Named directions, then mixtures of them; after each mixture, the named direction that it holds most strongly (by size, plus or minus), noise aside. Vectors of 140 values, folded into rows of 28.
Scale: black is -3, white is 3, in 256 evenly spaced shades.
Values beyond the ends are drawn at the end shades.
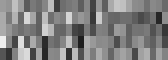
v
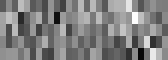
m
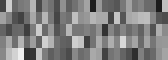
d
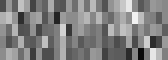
m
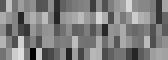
d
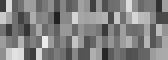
d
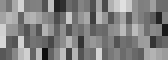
v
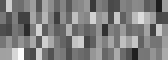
d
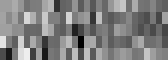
v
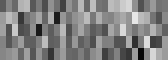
m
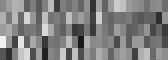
v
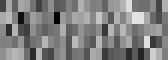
m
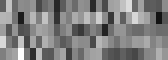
d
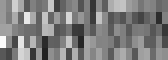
v
